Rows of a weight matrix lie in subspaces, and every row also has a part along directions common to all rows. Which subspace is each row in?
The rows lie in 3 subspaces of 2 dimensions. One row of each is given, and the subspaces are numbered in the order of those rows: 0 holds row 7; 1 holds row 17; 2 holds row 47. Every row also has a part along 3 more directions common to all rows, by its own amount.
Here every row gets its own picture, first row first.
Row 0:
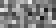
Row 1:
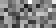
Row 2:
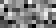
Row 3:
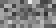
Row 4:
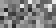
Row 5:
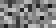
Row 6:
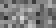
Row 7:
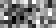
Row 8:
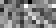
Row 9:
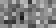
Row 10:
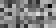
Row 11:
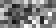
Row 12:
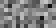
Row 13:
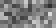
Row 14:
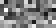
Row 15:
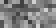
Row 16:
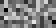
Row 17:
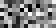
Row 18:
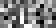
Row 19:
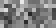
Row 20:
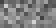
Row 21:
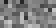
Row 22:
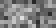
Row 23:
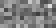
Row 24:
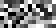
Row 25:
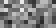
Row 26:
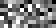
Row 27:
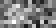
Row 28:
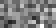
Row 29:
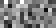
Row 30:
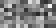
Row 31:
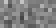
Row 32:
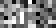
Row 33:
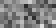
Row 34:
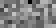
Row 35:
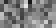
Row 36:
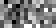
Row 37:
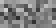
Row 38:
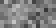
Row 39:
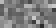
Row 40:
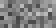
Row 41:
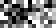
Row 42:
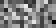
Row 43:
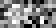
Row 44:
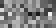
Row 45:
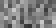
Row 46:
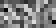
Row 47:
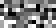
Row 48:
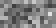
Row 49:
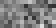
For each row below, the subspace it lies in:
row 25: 1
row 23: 1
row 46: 2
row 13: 0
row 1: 1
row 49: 2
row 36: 0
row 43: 0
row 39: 2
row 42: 2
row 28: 2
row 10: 1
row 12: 1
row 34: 1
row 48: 0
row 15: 0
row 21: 0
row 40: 1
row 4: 1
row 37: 2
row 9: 0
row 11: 0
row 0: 2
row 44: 1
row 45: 0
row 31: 0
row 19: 2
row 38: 0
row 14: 2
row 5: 1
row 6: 0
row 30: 1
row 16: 2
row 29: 0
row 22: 0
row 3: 1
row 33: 2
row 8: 2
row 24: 1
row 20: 2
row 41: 0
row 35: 0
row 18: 0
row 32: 0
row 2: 2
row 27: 0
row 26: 1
